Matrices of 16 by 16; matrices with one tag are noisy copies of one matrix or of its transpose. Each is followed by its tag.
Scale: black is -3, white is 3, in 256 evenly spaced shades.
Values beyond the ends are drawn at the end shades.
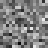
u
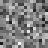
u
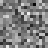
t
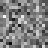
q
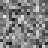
q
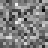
q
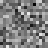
t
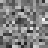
u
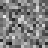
q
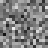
t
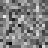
q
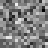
q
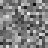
t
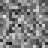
q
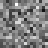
q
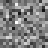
q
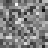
q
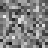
q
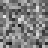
q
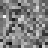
q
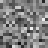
u
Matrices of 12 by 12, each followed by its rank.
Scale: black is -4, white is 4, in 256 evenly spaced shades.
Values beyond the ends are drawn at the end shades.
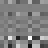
one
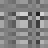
one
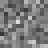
full rank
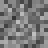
full rank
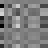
one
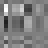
one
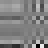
one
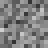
full rank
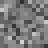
full rank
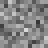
full rank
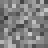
full rank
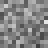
full rank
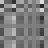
one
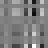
one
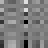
one
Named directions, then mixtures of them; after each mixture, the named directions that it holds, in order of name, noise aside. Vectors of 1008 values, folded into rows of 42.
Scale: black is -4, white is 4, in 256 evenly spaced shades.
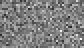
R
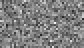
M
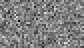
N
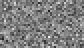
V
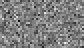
N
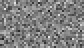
V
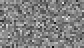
M, R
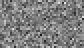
M, V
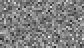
V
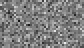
M, N, V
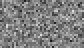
M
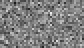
N, R, V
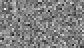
N, R, V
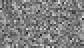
M, V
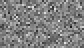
N, R, V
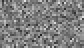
M, V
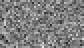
N, V
